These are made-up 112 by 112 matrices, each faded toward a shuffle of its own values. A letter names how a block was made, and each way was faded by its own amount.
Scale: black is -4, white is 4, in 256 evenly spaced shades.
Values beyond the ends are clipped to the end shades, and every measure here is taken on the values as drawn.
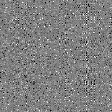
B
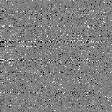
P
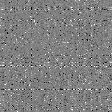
P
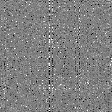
B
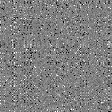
B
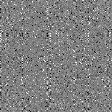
B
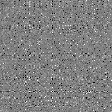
P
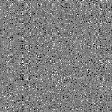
B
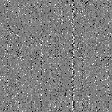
B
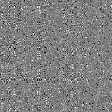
B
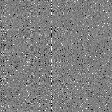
B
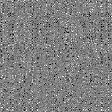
B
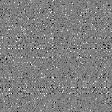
P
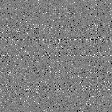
P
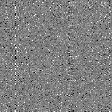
B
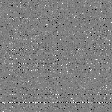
P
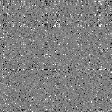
P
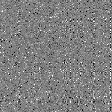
B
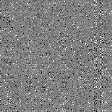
B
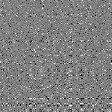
P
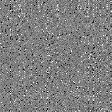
B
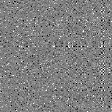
P
